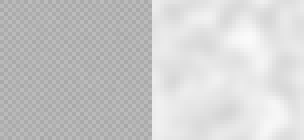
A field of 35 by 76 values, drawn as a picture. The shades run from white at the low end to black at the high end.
The table splits into one row of 2 panels. Panel 1,1: low, checkered, faint in contrast. Panel 1,2: very low, blotchy, faint in contrast.
